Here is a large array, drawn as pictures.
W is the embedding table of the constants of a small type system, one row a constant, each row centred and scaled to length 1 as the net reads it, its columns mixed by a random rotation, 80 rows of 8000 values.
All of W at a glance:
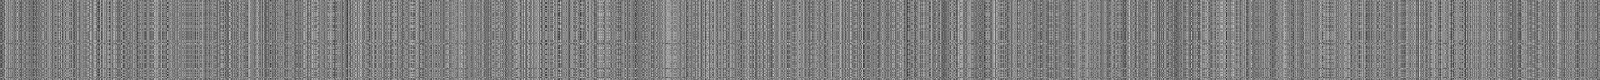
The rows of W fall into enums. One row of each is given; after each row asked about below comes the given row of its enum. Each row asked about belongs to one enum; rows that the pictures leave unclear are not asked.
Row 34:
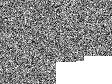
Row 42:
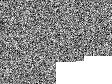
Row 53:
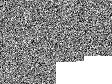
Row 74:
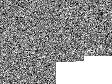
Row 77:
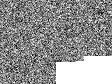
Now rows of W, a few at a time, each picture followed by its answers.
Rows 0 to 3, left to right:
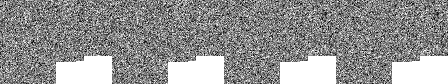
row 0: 53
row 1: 34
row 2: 74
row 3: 74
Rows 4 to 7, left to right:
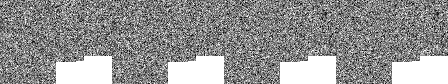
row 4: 34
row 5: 42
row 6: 74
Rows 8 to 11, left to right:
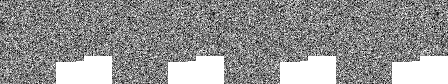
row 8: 42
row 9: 74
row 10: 34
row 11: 74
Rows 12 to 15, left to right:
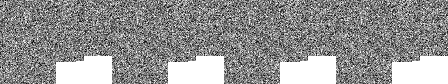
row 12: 53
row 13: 34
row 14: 34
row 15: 34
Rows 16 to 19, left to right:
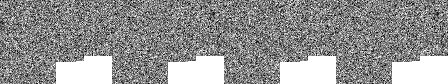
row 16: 42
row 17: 74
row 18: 34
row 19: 74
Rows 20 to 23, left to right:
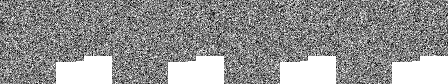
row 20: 42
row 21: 74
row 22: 34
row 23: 53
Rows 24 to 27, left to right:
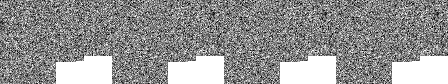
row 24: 42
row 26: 74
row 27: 74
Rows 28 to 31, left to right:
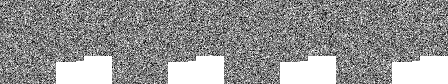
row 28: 34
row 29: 53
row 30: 74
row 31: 34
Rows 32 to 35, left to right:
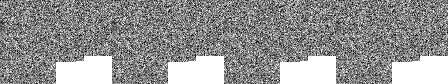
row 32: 42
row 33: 42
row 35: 42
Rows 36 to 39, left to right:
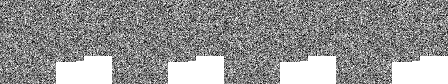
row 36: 34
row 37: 34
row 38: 42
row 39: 34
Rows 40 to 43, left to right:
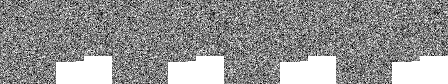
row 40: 74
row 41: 74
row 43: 77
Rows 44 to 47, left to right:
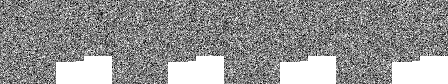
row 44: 74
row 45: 53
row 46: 42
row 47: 34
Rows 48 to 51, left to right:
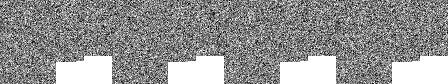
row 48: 34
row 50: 53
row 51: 42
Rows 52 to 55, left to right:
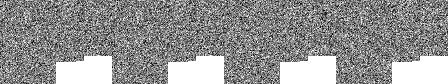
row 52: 53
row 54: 74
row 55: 34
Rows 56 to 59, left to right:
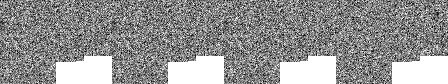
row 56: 42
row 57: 42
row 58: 42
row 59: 74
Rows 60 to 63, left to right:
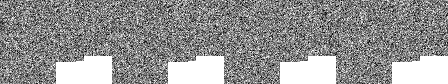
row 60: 42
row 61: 34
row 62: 74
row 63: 53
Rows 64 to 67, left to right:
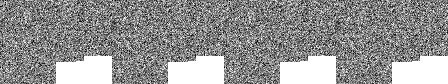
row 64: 53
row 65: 42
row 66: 53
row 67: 42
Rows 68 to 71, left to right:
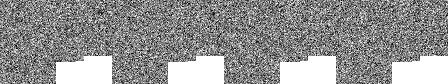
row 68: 77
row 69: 74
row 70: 34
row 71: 53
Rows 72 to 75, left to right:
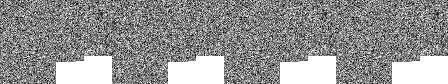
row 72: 74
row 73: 42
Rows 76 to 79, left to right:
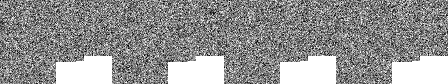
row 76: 42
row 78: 53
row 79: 34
